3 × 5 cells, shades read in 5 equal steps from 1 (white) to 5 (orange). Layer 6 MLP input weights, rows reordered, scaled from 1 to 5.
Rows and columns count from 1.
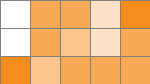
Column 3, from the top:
4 3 4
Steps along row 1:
up same down up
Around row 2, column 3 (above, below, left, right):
4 4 4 2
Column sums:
7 11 11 8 13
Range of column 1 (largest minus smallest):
4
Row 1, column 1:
1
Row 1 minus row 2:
0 0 1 0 1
